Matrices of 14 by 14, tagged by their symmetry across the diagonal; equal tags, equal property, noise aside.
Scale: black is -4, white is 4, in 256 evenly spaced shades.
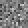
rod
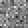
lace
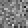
rod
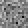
lace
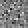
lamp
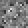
lace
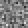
lamp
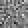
lamp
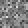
lace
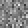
rod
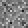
lace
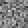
rod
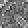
lace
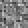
lamp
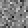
rod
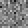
rod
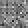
lamp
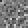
lace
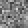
lamp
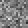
rod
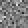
lace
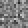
lamp
